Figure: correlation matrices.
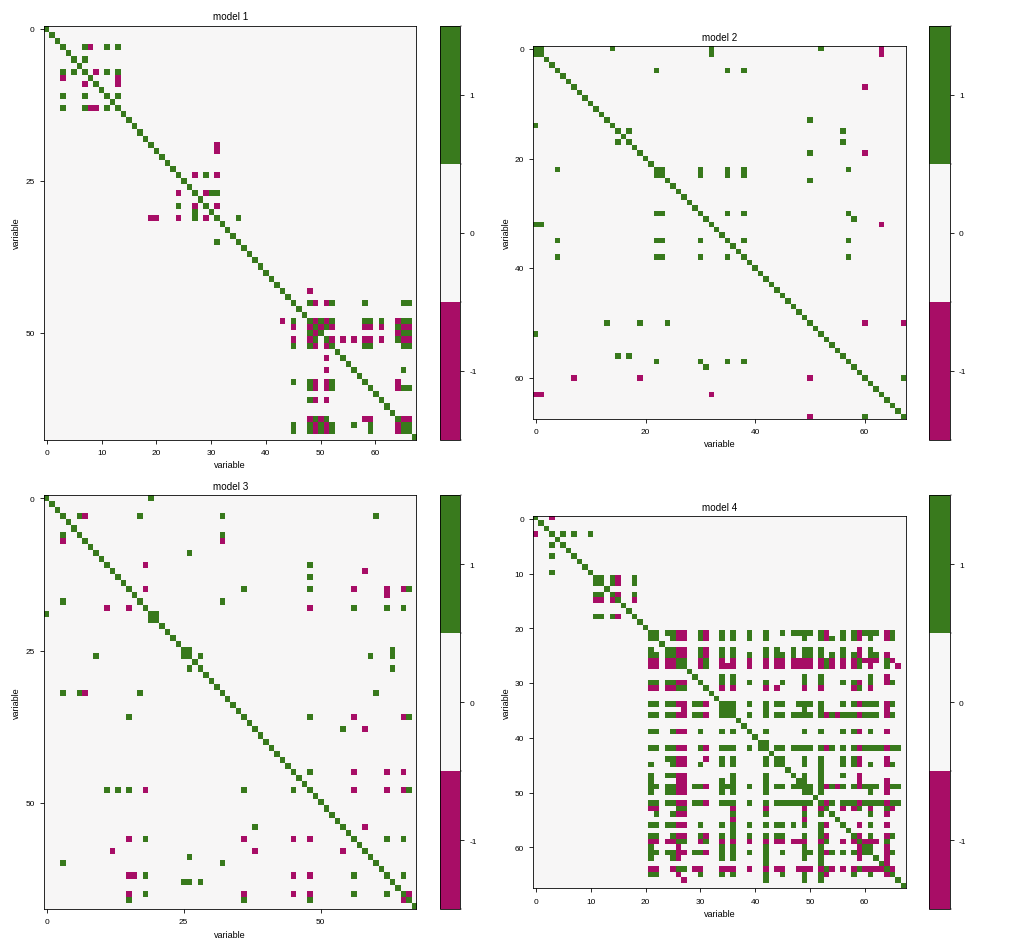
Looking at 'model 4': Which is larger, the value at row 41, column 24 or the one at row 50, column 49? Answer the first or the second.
the second
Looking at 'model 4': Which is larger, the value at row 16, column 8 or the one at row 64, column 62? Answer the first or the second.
the first
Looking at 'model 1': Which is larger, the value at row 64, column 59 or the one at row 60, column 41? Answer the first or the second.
the second
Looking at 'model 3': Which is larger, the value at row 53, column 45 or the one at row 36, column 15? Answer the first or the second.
the second
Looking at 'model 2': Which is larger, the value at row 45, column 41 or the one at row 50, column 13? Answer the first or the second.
the second
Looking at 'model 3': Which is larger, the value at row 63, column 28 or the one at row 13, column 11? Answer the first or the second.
the first
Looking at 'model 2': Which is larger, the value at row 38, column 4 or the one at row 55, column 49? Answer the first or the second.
the first
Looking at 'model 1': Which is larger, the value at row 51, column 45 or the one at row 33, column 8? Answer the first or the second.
the second
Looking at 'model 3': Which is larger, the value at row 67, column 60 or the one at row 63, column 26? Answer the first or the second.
the second
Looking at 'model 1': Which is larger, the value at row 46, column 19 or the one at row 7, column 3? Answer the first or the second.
the second
